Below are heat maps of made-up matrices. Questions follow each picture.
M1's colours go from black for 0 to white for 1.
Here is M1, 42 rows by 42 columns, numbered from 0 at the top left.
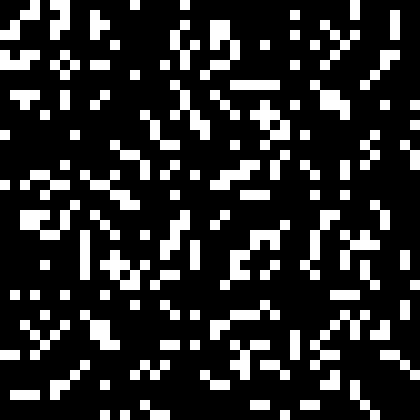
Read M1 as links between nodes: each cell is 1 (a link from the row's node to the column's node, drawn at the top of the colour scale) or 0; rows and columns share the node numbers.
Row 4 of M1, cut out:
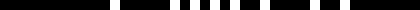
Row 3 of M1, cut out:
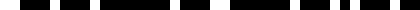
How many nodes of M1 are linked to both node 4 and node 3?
2
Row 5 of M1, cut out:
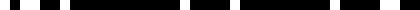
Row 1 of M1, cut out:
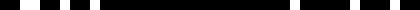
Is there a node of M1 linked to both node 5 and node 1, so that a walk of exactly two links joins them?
yes
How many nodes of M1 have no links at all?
0
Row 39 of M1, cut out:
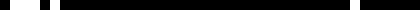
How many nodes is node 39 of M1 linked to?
5
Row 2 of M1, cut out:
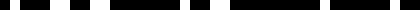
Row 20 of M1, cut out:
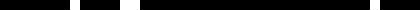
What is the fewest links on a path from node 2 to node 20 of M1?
3
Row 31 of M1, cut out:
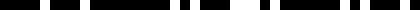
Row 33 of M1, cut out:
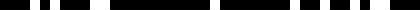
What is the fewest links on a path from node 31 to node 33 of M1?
3
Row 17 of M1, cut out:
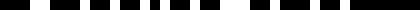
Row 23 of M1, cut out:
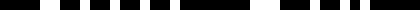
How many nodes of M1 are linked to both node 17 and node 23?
7
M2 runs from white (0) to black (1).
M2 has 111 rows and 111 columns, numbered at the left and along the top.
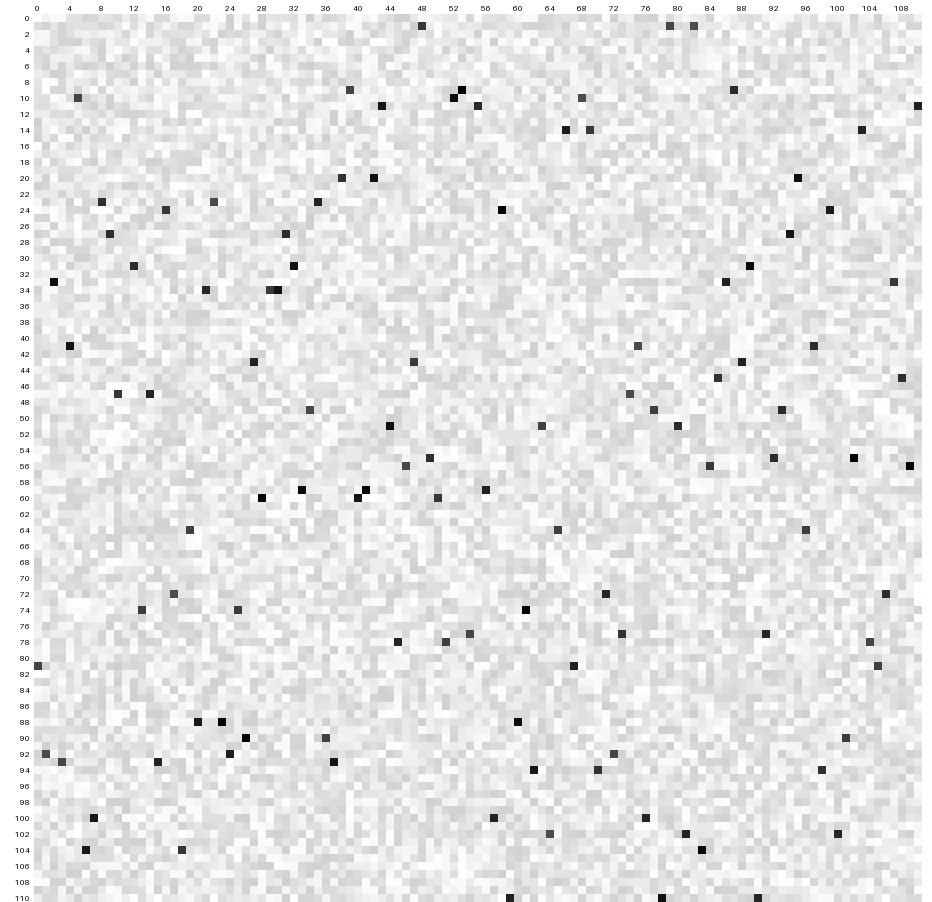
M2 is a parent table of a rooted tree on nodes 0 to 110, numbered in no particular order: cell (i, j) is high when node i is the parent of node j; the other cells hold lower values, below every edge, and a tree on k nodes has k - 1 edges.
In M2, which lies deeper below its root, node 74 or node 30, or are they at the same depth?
node 30
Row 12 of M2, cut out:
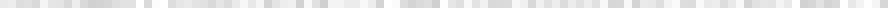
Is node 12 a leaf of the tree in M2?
yes
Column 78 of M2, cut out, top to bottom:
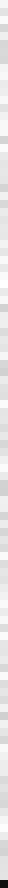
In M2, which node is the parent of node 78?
110
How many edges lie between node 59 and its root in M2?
2
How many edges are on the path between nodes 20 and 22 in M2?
3
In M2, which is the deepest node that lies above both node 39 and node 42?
43
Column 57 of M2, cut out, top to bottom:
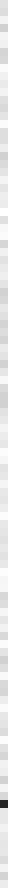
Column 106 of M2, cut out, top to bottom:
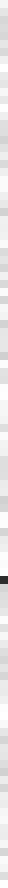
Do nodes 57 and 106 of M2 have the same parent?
no
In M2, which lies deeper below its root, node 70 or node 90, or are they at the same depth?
node 70
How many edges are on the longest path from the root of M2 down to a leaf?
4
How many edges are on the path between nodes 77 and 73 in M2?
1
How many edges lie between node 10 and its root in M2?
3
